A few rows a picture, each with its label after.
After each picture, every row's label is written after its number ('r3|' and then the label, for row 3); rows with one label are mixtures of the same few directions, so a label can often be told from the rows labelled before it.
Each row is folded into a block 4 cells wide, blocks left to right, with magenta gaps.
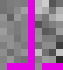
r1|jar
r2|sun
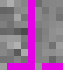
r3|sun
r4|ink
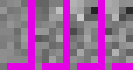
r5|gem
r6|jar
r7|jar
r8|jar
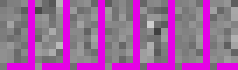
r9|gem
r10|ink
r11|gem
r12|ink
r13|gem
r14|gem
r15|gem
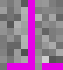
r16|gem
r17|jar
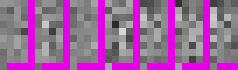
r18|sun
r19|gem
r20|ink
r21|gem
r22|ink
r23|ink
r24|ink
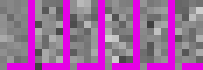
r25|jar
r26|sun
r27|ink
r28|jar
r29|gem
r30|jar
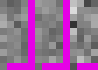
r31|ink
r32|ink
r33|sun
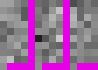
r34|jar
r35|jar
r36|ink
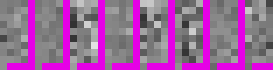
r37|jar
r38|gem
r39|ink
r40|sun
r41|ink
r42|gem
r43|sun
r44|ink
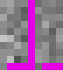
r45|jar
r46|gem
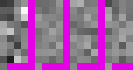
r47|jar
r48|ink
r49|sun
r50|ink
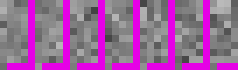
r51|sun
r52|ink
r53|jar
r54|jar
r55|ink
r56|jar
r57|ink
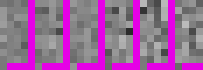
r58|ink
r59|sun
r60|gem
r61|sun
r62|ink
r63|gem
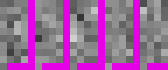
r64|gem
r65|jar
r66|jar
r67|gem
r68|ink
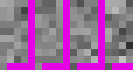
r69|jar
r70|ink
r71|sun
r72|ink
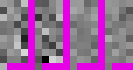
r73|gem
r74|jar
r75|sun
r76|jar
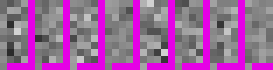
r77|gem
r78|jar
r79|jar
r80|jar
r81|sun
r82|sun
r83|gem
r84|gem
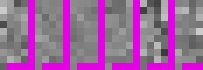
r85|sun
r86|jar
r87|jar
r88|ink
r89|ink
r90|sun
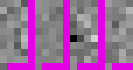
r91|gem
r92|jar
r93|jar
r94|gem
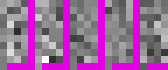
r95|gem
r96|jar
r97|jar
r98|ink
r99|gem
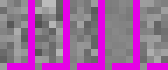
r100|gem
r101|ink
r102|gem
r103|sun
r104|gem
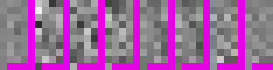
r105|gem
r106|sun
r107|gem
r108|ink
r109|ink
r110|ink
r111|jar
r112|jar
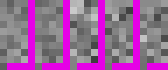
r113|sun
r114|gem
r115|sun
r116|jar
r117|jar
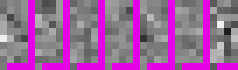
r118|jar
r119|ink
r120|gem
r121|jar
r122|jar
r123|sun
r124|gem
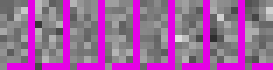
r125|jar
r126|sun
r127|ink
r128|gem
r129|gem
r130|jar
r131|jar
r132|jar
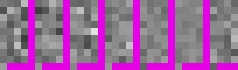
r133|gem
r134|sun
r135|sun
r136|ink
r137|sun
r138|gem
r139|gem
